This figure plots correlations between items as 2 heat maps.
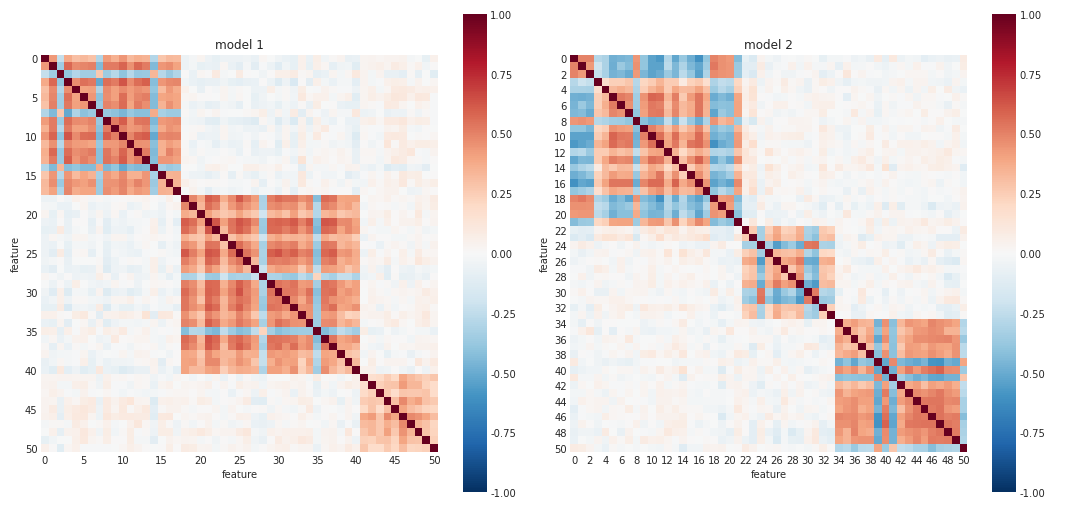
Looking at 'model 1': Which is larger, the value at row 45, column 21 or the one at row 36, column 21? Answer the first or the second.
the second
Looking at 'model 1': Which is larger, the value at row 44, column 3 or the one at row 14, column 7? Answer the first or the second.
the second
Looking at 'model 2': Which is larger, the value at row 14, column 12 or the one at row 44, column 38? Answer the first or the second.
the second
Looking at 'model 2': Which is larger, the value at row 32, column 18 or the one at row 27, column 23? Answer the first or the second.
the second
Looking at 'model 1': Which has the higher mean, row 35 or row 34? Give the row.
34
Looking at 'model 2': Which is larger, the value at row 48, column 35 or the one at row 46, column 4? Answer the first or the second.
the first
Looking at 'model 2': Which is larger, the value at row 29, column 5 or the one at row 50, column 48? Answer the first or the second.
the first
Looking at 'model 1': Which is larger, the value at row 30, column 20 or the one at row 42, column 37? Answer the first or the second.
the first
